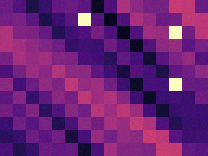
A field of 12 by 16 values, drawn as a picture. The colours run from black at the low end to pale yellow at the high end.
Lone odd cells: 3, each higher than its neighbours. Histogram: skewed, a long tail of high values. Slope: none. Ninth with the highest average: top right. Average level on the scale: 30%.
